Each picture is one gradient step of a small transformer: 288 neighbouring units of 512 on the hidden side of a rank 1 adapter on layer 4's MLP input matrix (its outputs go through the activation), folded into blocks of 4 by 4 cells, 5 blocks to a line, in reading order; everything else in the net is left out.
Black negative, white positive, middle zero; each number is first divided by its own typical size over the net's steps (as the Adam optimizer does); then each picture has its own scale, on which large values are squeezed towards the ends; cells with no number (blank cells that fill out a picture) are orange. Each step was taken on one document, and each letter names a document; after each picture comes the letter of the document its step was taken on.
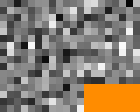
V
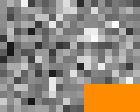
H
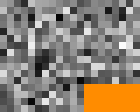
V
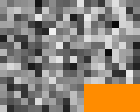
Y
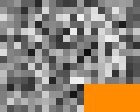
Y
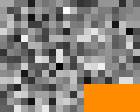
H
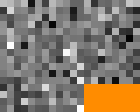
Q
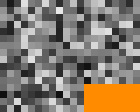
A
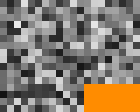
A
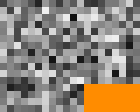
Y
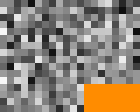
H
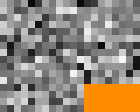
H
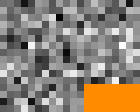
V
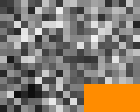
A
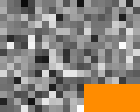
V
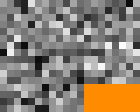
V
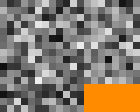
A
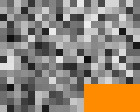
Y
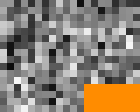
H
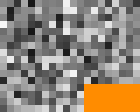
H
